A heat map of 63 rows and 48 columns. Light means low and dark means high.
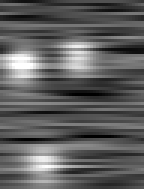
On average the colour sits 60% of the way up the scale. Three dips sink into the field. The halves do not mirror each other.
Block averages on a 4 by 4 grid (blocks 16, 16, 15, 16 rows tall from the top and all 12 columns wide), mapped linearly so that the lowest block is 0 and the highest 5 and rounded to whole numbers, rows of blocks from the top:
5545
0335
4454
3145
